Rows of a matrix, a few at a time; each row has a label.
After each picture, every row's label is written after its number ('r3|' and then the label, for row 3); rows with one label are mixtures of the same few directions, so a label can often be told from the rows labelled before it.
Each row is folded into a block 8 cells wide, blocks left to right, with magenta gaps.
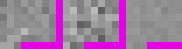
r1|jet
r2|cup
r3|cup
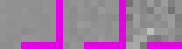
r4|jet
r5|cup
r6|jet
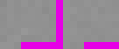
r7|jet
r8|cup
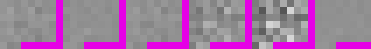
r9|cup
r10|jet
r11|cup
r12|cup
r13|cup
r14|jet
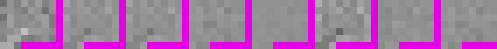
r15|jet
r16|jet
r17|jet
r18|cup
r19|cup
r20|jet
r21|cup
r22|cup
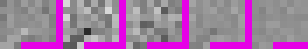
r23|jet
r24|jet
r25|cup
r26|jet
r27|cup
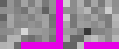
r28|jet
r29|jet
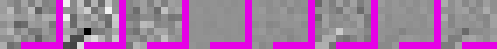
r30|cup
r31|jet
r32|cup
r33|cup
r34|cup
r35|jet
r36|jet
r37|jet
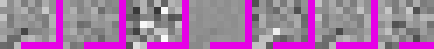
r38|jet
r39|cup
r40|cup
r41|jet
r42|jet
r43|jet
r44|cup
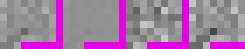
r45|jet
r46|jet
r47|cup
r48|jet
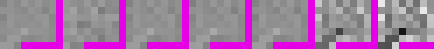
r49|jet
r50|cup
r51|jet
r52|jet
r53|jet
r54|jet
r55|jet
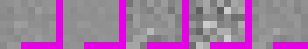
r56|cup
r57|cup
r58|jet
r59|cup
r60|jet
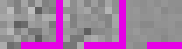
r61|cup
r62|jet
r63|cup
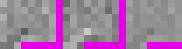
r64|jet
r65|jet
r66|jet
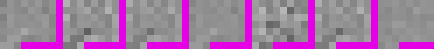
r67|jet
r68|jet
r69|jet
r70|jet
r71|cup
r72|jet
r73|cup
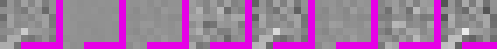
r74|jet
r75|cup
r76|cup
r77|cup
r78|jet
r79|cup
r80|cup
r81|jet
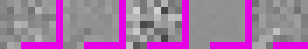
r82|cup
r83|jet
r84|cup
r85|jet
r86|jet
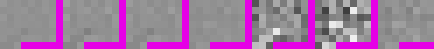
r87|jet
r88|jet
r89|jet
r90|cup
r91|jet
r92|cup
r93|cup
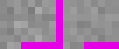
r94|cup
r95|cup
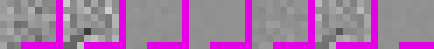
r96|cup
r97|jet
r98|cup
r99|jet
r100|cup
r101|jet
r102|cup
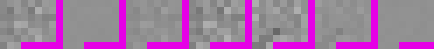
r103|cup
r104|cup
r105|cup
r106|cup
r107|jet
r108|jet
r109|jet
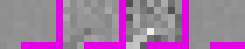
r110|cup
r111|jet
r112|jet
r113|cup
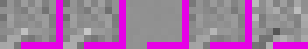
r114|jet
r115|jet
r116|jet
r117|jet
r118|jet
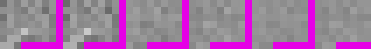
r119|jet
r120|jet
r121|cup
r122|cup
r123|cup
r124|cup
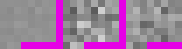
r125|cup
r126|cup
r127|cup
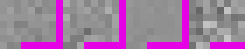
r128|cup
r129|jet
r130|jet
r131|cup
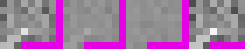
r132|jet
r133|jet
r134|cup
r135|jet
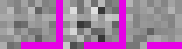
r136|cup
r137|cup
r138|jet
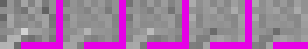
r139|jet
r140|jet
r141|jet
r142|jet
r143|jet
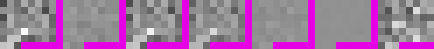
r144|jet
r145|cup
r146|jet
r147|jet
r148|cup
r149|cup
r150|cup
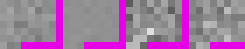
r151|cup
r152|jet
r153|jet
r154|cup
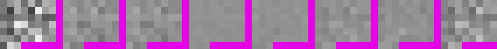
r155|cup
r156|cup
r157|cup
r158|cup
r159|jet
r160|cup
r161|jet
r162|cup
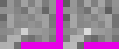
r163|jet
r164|jet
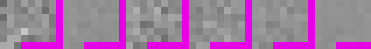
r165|jet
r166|cup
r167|cup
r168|cup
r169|cup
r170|jet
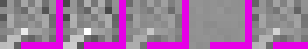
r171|jet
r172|jet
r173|jet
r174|cup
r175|jet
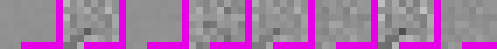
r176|cup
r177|jet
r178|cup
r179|cup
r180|jet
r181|cup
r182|jet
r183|cup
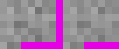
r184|cup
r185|cup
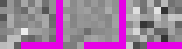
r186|jet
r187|jet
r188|cup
